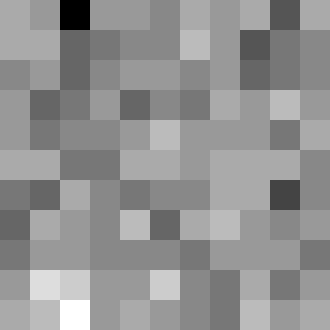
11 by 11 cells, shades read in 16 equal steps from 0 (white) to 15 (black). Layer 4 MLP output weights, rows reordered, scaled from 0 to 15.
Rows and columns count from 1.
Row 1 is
5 6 15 6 6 7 5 6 5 10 5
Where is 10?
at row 1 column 10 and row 2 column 9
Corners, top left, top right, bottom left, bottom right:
5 5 5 5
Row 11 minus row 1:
0 -2 -15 0 -1 -1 2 2 -1 -4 0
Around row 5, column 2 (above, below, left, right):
9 5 6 7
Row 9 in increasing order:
6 6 6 6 6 7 7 7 8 8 8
